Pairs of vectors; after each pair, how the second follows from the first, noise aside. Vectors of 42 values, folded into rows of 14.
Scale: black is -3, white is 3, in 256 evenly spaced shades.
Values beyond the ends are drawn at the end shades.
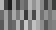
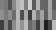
reversed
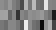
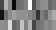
reversed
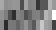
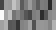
reversed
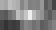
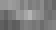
shrunk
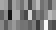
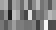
copied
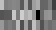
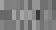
shrunk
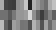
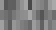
shrunk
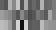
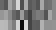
copied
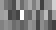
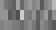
shrunk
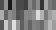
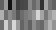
copied
